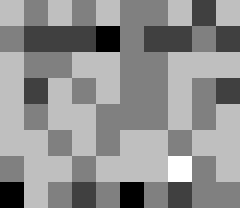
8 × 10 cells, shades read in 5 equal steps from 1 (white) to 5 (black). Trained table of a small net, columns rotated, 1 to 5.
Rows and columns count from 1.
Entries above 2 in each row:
5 10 4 6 5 3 3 9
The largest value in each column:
5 4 4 4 5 5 4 4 4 4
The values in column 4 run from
2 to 4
